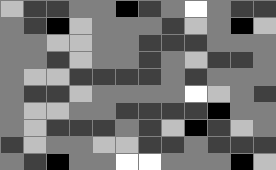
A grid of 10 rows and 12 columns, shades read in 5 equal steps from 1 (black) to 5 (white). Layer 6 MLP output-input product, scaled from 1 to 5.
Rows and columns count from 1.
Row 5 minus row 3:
0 1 0 -2 -1 -1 0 1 0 0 0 0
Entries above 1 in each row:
11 10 12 12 12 12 11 11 12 10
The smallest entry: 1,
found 7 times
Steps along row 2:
down down up down same same down up down down up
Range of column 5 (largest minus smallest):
2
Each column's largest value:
4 4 4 4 4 5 5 4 5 4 4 4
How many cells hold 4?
21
